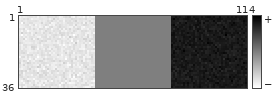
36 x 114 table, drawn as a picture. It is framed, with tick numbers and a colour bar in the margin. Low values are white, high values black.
The table splits into one row of 3 panels. Panel 1,1: very low, fine-grained, faint in contrast. Panel 1,2: middling, flat. Panel 1,3: very high, fine-grained, faint in contrast.
